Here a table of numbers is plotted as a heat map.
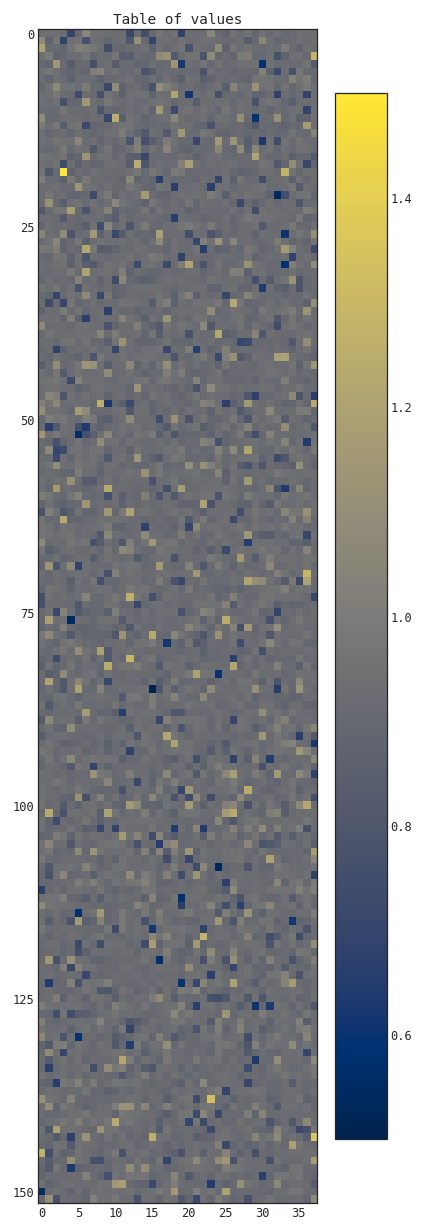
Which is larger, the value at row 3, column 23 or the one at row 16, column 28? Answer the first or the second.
the first
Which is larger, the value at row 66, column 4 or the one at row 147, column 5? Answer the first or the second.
the first
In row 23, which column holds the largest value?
4
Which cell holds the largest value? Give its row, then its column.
18, 3
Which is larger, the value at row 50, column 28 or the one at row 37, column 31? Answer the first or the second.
the second
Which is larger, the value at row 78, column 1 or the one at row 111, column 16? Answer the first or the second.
the first
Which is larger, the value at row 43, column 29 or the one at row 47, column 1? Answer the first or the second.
the second
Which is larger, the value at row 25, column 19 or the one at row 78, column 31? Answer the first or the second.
the first
